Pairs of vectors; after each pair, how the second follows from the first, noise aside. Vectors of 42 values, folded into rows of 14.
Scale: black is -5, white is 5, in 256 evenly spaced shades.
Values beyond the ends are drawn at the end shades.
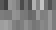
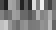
scaled up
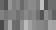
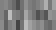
shuffled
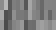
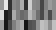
scaled up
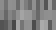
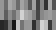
scaled up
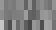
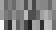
scaled up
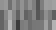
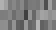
shuffled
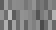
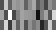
scaled up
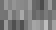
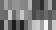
scaled up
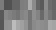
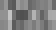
shuffled
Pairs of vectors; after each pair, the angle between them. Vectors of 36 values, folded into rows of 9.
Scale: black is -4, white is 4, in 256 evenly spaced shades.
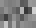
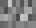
partly opposed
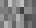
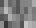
partly opposed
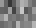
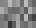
orthogonal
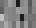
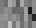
partly aligned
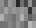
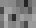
partly aligned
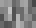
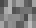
orthogonal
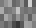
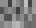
nearly opposite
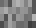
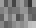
partly opposed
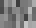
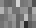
nearly opposite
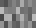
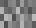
nearly parallel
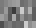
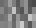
partly opposed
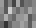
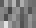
nearly opposite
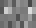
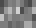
partly aligned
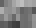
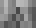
partly aligned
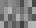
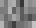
partly aligned
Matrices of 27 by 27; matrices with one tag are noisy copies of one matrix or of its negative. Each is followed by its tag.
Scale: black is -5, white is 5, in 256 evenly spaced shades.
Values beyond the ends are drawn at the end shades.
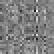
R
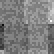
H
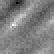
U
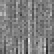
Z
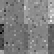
H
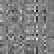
R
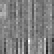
Z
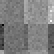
H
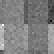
H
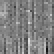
Z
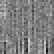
Z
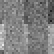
H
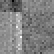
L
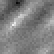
U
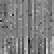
Z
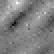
U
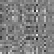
R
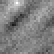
U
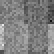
H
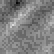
U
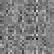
R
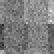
H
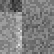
L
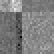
L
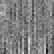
Z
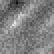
U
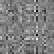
R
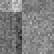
L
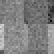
H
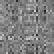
R
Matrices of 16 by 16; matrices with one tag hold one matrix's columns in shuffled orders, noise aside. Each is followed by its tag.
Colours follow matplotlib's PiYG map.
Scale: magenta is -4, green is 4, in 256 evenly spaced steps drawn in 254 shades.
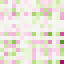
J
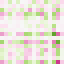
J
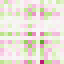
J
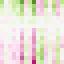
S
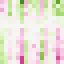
S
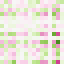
J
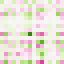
J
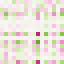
J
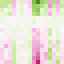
S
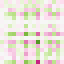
J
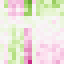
S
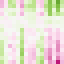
S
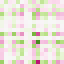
J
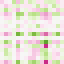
J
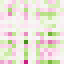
J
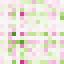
J
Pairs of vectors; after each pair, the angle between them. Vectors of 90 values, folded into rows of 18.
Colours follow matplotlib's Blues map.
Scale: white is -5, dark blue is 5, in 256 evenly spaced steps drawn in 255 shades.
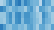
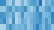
nearly opposite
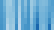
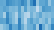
partly opposed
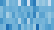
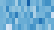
partly opposed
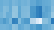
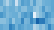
partly opposed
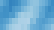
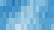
nearly parallel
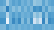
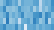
partly opposed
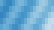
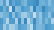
orthogonal
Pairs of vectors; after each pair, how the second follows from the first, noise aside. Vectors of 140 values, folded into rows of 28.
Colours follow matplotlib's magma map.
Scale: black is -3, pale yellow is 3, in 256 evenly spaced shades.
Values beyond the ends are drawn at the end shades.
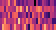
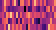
wrapped around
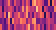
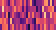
negated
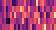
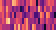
negated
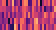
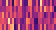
negated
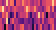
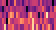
negated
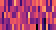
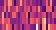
negated
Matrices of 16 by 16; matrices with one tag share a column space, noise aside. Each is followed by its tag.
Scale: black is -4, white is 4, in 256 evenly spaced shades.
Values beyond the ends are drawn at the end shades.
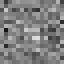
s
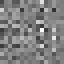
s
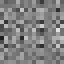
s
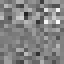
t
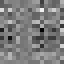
s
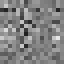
s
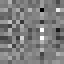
s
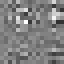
t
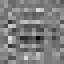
s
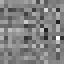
s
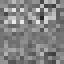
t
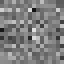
s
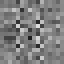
s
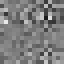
t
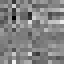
t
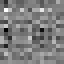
s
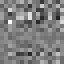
t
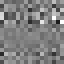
t
